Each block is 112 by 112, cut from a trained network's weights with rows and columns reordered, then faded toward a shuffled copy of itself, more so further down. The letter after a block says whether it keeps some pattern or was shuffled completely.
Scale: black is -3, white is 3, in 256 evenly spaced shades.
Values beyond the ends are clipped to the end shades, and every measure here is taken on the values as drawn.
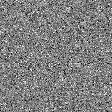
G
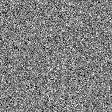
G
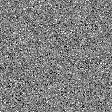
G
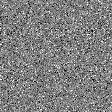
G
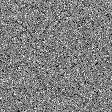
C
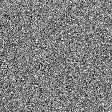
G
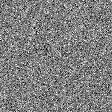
G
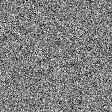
C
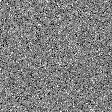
C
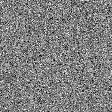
G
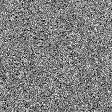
G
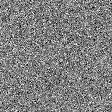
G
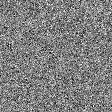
C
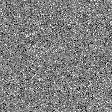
G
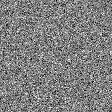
C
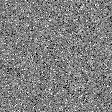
C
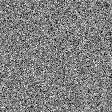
G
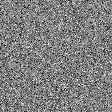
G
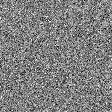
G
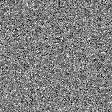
C
